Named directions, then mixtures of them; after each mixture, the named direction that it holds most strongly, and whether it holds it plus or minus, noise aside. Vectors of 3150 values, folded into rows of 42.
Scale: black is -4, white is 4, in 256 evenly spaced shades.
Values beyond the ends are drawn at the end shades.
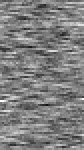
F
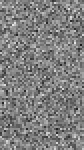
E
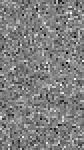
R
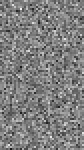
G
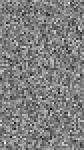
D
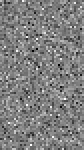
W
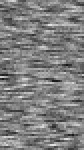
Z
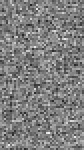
G, plus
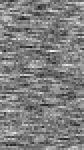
F, plus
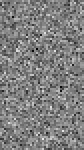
W, plus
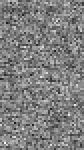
D, plus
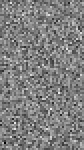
D, minus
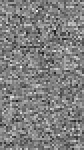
G, minus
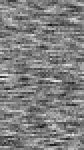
Z, minus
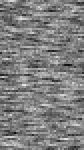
Z, plus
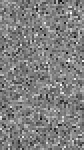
R, plus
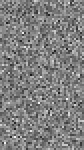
D, plus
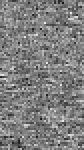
R, plus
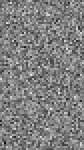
D, minus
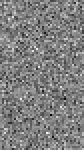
W, minus
